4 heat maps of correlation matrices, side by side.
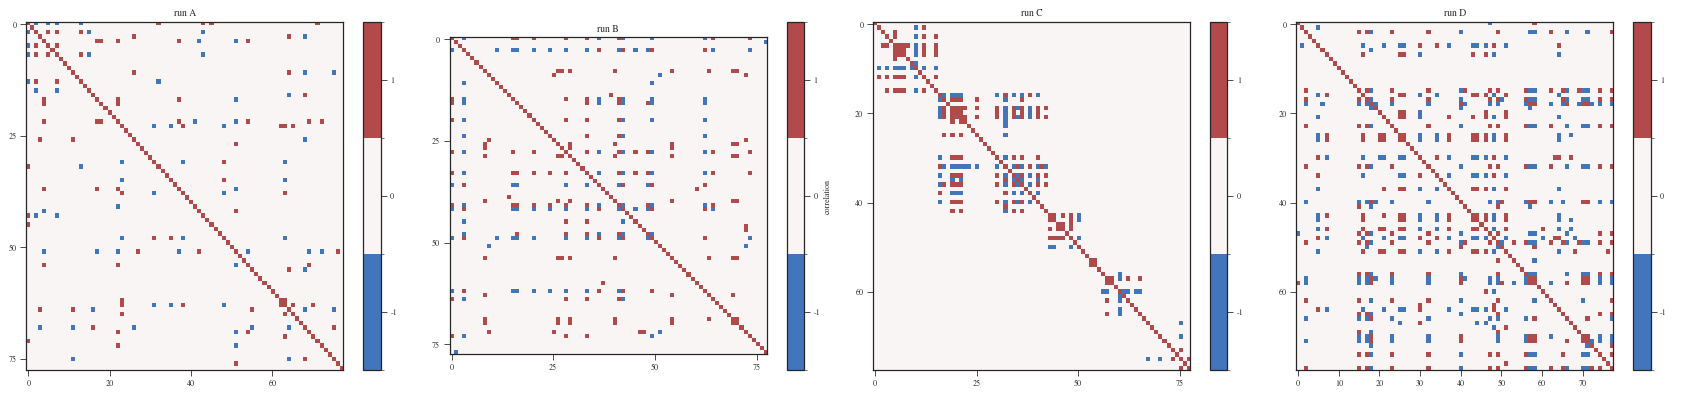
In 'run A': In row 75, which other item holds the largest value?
68
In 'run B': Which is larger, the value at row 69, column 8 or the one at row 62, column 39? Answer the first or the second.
the first
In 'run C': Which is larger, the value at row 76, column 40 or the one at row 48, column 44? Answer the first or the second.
the second
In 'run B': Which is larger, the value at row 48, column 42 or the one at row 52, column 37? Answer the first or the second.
the second
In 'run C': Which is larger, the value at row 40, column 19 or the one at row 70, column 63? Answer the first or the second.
the first
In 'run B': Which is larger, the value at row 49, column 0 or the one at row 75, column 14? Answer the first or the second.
the second
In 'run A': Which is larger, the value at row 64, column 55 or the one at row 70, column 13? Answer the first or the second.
the first
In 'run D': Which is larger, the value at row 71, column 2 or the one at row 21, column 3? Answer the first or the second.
the second
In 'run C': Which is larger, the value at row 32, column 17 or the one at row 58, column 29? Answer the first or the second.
the second
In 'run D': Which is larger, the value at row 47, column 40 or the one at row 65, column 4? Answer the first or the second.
the second
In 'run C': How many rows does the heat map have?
78
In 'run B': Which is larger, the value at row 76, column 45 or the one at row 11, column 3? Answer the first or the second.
the first
